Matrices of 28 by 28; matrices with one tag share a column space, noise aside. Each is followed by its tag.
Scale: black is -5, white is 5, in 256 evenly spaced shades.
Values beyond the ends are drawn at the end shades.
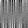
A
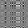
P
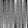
A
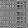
P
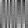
A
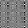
P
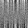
A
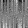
A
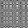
P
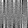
A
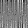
A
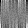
A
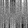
A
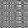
P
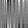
A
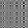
P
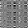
P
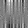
A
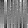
A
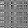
P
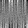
A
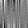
A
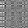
P
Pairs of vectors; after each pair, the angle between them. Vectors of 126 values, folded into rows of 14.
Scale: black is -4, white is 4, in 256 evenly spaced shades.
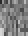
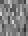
orthogonal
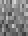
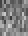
partly opposed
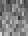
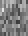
partly opposed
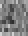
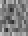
nearly parallel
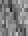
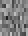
orthogonal
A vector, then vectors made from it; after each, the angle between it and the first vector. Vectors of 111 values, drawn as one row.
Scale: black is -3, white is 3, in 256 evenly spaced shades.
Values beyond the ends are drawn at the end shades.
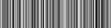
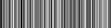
partly opposed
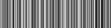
nearly parallel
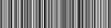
nearly opposite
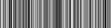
orthogonal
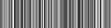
nearly opposite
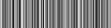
nearly parallel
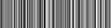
partly opposed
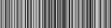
partly opposed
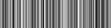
nearly parallel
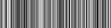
orthogonal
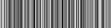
orthogonal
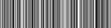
nearly parallel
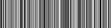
partly opposed
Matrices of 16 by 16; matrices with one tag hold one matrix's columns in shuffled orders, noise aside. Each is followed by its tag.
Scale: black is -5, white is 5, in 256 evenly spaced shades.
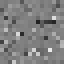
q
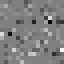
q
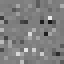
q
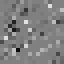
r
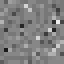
r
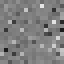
r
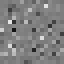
r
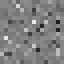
r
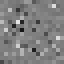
r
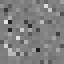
r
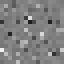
q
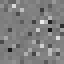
r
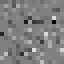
q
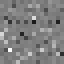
q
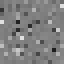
r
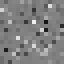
r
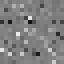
q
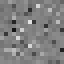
r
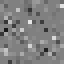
r
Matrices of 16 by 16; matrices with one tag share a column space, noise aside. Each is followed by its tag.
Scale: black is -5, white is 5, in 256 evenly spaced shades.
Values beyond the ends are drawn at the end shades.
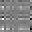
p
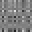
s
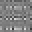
p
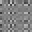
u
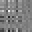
s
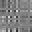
s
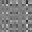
u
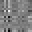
s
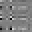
p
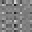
u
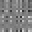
s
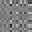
u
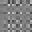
u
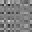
u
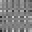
s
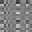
u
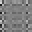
u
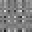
s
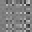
u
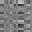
u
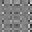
u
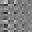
u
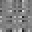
s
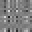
s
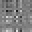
s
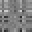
s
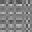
u
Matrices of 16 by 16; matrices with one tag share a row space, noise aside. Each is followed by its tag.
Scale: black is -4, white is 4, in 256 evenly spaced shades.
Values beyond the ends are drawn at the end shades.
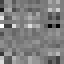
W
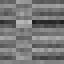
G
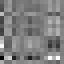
W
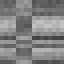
G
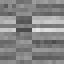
G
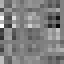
W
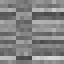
G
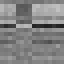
G
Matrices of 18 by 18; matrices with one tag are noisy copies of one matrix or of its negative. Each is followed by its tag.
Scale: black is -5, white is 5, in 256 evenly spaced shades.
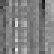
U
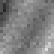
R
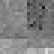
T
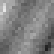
R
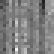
U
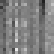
U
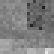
T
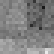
T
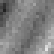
R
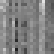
U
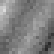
R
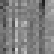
U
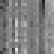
U
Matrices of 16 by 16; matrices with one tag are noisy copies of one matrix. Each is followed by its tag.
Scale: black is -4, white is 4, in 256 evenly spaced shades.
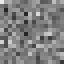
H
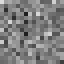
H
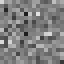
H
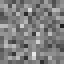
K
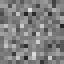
K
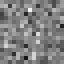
K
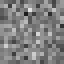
K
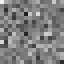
H
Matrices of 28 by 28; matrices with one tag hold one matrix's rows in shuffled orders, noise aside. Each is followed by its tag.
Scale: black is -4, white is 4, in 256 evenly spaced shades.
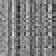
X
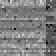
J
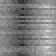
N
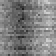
N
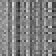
X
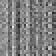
X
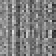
X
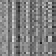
X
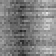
N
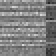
J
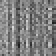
X
